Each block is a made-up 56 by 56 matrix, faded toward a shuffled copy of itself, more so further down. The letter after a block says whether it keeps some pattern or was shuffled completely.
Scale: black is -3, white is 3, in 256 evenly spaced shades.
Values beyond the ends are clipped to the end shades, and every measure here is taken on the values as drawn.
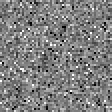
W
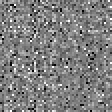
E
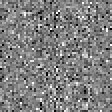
E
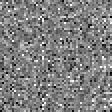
E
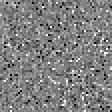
W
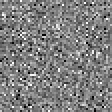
E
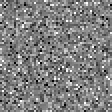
W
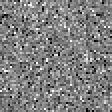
W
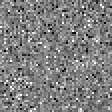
W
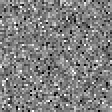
W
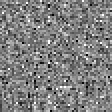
E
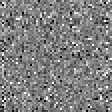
E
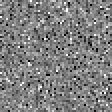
W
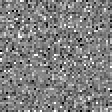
E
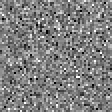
W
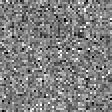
E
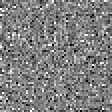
E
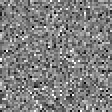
E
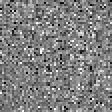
E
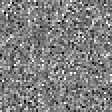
W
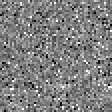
W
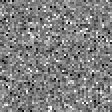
W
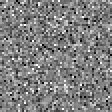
W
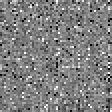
E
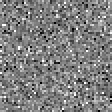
W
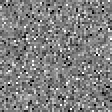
W
